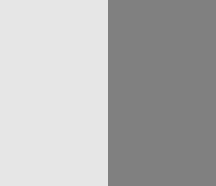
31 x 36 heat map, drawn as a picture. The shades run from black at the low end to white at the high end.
The table splits into one row of 2 panels. Panel 1,1: very high, flat. Panel 1,2: middling, flat.
